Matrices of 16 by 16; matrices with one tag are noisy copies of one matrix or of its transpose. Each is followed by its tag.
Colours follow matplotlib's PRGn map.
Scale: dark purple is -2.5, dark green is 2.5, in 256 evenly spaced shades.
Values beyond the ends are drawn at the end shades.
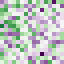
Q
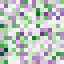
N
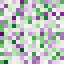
N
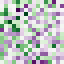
Q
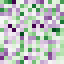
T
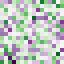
N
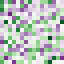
T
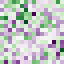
Q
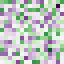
T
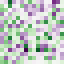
T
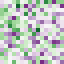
Q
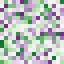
N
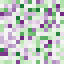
T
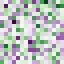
N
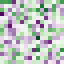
T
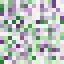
T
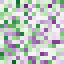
Q
